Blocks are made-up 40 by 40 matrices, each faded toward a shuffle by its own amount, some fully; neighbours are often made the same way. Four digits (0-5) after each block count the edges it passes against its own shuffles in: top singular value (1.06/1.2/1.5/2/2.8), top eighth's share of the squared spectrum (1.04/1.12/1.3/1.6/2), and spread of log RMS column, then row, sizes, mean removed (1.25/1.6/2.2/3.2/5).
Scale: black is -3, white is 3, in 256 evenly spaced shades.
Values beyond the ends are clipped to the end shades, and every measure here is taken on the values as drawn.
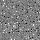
0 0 0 0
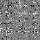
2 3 2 2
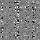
2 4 3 2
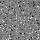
0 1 0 0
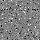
1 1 0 0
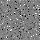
1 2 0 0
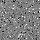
0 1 0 1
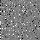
2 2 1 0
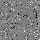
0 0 0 0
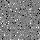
2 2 1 0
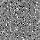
2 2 1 0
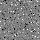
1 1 0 0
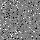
1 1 0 0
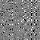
4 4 2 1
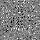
3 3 1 1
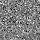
0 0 0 1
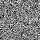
1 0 0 0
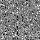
1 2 2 0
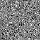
2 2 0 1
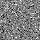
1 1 0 0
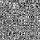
3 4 2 2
